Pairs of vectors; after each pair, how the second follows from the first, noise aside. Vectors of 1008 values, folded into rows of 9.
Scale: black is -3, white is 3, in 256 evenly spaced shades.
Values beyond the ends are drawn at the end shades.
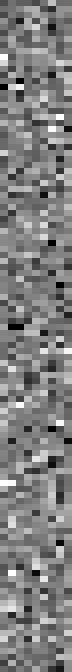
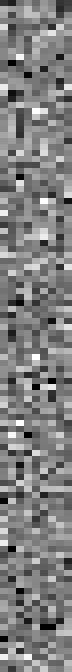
wrapped around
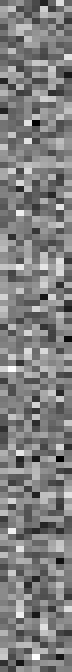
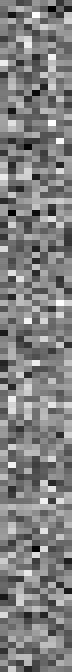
reversed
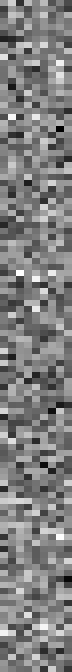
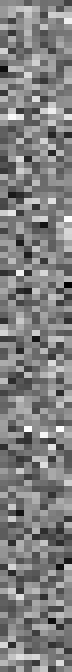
wrapped around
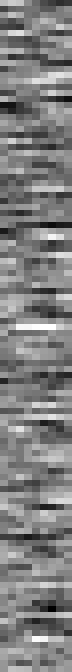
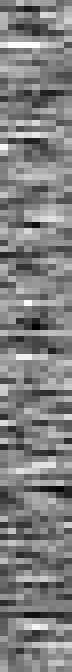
wrapped around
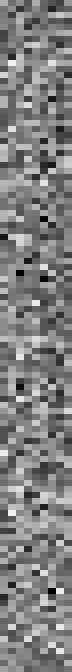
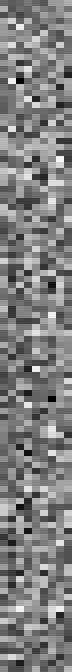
reversed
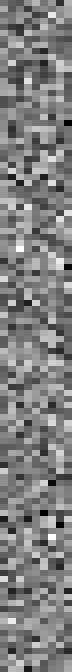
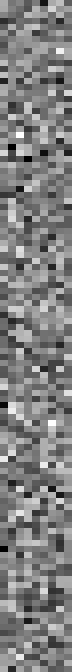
reversed
